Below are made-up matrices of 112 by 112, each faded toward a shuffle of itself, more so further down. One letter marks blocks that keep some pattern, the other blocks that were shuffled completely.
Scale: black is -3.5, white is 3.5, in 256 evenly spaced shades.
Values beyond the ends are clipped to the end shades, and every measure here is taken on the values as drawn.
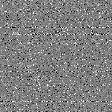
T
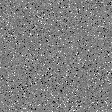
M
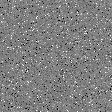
M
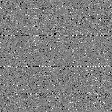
T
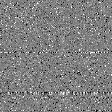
T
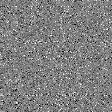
T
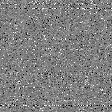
T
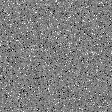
M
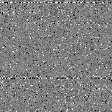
T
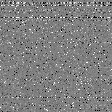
T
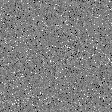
M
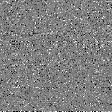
T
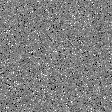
M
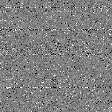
T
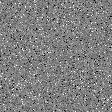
M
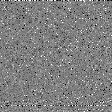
T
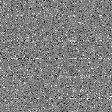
T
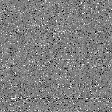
T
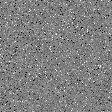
M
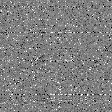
T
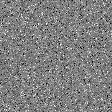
M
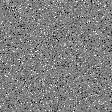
M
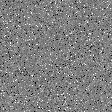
M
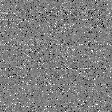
T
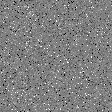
M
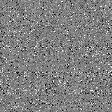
T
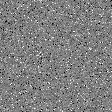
M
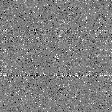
T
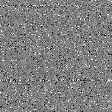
T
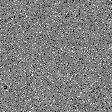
M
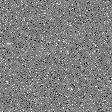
M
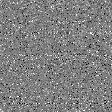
T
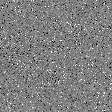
M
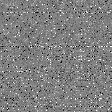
T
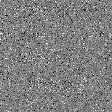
T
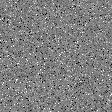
M
